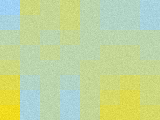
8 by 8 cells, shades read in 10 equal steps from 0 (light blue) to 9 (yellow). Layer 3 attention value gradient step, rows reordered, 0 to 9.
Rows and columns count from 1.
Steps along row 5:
down same same up same same same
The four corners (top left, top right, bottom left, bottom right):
0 1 9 6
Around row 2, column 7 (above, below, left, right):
2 3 2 1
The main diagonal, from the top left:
0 4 3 3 4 5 7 6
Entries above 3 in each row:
3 3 2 4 5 5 5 5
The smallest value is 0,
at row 1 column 1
